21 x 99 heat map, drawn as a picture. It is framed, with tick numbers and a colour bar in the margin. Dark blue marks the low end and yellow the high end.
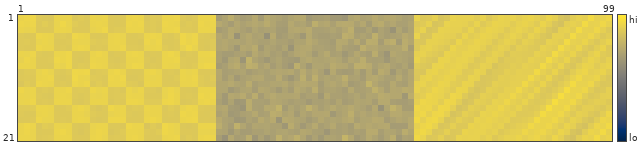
It is made of 1 by 3 panels. Panel 1,1: very high, checkered, faint in contrast. Panel 1,2: high, fine-grained, faint in contrast. Panel 1,3: very high, slanting up to the right, faint in contrast.
